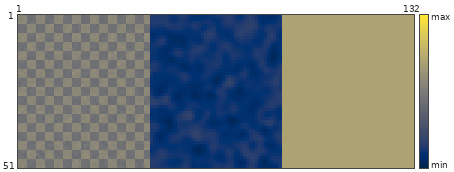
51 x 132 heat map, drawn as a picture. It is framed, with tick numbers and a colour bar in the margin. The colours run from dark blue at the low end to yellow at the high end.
The table splits into one row of 3 panels. Panel 1,1: middling, checkered. Panel 1,2: very low, blotchy, faint in contrast. Panel 1,3: high, flat.
